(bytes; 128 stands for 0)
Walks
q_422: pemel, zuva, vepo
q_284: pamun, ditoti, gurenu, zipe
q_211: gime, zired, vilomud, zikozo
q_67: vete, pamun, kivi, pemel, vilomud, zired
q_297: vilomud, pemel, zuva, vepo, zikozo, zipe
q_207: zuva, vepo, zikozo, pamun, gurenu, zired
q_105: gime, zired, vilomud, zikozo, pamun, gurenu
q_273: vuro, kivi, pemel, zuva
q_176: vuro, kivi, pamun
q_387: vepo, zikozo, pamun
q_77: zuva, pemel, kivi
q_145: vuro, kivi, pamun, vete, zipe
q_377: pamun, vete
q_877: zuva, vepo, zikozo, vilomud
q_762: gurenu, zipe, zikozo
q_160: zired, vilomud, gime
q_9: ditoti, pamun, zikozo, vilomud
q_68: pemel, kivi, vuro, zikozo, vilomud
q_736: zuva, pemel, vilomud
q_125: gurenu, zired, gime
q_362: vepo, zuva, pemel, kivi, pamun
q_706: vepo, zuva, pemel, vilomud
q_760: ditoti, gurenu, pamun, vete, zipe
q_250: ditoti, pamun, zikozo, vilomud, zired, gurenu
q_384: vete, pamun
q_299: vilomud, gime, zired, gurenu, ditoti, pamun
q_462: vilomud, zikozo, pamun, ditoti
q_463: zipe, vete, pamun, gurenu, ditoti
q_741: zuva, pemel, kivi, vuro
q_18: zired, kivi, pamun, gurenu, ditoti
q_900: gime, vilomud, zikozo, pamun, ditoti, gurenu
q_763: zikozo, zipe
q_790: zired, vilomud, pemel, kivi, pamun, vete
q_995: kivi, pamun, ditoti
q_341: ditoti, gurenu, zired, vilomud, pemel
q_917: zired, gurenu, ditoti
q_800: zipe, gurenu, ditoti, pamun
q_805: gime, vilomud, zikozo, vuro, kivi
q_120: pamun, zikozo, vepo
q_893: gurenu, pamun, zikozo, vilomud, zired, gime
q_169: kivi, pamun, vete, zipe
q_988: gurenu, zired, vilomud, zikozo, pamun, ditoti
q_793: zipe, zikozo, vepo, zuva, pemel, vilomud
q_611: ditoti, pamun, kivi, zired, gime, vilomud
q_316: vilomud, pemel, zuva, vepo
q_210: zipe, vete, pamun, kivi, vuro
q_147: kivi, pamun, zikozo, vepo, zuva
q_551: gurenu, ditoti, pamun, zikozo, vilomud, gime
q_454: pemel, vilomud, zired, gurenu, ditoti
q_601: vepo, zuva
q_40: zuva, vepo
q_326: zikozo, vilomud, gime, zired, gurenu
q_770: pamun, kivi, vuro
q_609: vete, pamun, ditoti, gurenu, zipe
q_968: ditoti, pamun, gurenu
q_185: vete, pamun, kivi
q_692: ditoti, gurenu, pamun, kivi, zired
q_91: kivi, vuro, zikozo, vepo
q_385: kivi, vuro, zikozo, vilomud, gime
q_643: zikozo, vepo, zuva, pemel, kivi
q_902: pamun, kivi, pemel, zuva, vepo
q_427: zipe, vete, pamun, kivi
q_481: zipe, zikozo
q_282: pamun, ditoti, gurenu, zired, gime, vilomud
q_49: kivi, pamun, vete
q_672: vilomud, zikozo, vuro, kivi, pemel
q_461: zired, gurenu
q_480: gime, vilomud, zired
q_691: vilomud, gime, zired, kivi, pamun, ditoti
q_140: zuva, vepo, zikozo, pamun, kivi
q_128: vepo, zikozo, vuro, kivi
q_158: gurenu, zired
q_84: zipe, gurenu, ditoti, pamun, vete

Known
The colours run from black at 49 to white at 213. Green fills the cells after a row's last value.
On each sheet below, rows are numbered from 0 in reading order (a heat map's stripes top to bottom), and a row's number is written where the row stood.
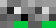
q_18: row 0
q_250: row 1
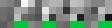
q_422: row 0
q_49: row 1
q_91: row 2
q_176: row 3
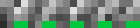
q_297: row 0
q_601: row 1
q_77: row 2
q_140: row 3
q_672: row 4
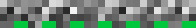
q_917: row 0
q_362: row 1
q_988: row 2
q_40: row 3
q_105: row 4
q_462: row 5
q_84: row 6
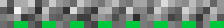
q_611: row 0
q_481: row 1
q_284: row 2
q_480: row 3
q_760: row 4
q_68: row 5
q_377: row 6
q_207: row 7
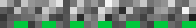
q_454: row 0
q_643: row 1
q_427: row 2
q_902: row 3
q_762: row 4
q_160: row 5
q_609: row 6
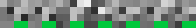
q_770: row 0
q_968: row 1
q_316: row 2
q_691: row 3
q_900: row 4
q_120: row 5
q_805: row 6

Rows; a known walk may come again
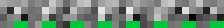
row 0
q_692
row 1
q_273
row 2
q_763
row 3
q_49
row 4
q_995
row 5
q_877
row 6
q_18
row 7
q_917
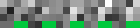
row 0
q_461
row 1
q_211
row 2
q_147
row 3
q_902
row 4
q_736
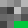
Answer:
q_341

